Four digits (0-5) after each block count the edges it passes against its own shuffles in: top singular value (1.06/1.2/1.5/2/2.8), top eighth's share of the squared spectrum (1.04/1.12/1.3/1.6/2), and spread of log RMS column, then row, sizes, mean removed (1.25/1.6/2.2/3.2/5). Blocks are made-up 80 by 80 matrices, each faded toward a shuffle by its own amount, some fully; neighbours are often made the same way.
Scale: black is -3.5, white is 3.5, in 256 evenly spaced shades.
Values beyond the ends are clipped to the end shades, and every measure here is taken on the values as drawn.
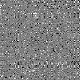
4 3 2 2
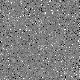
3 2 1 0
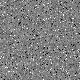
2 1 0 0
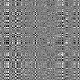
5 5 4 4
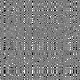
5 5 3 3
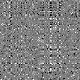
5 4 2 2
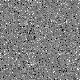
3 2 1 0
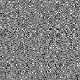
4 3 2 2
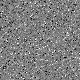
0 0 0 0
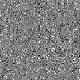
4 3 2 2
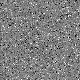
0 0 0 0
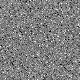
2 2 0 0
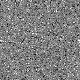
2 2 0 0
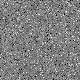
0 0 0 0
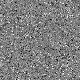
2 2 0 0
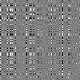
5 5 4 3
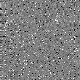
4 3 1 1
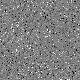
2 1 0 0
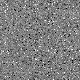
3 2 1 0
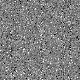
1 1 2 0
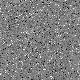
1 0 0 0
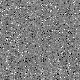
3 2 1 0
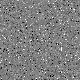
0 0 0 0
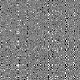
4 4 3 2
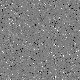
1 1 0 0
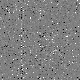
3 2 1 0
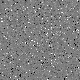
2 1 0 0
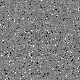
2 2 0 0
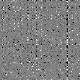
4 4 2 2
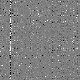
4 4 2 1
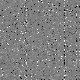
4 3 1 1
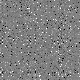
3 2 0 1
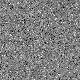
0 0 0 0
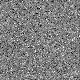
0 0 0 0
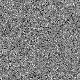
2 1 0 0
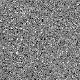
3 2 1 1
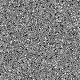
1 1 0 0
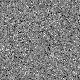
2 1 0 0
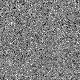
2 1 0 0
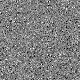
2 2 0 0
